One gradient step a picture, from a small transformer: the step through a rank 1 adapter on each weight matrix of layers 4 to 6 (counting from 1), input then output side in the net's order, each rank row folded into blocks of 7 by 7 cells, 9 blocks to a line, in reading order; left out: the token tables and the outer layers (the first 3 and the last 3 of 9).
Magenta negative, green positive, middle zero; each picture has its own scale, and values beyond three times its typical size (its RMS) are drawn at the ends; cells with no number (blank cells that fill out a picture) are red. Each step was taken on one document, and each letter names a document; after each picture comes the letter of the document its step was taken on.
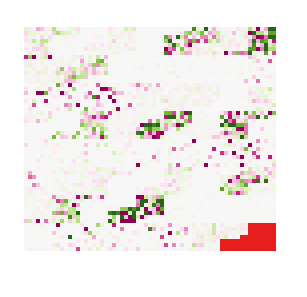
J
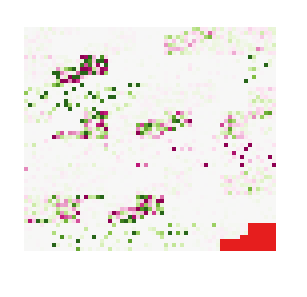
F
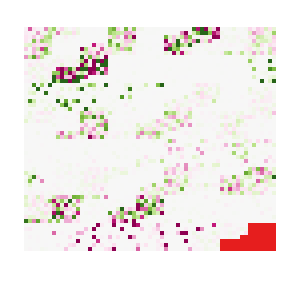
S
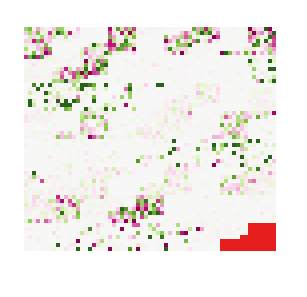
S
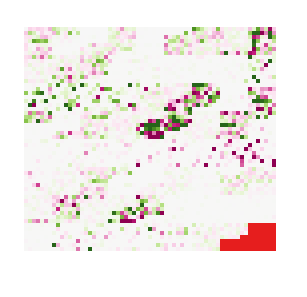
J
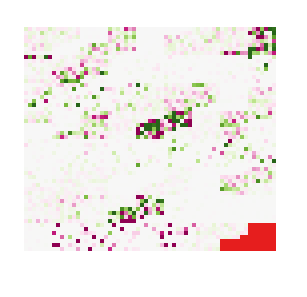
J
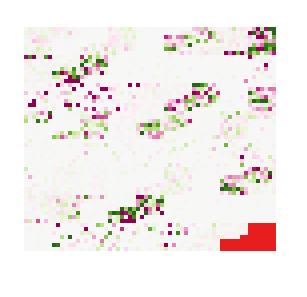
J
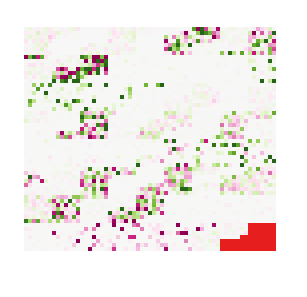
S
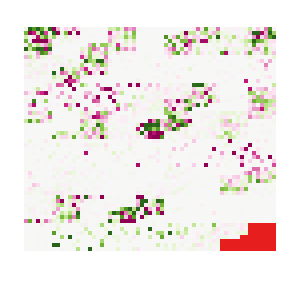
J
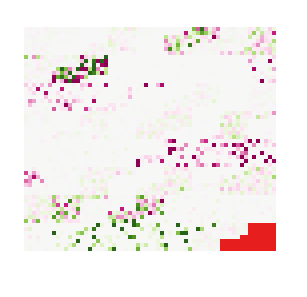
S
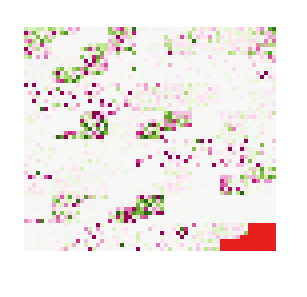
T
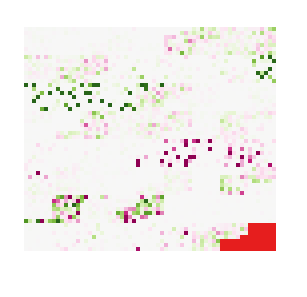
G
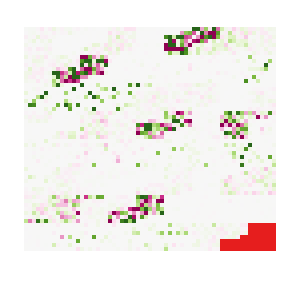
F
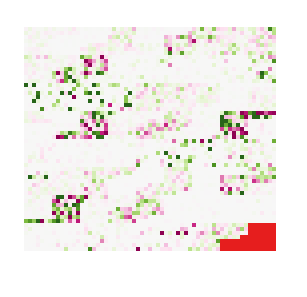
G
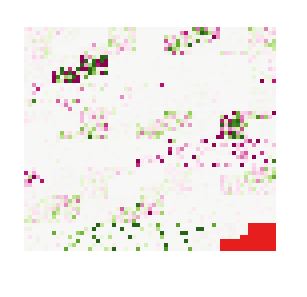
S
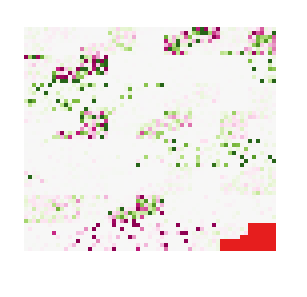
S
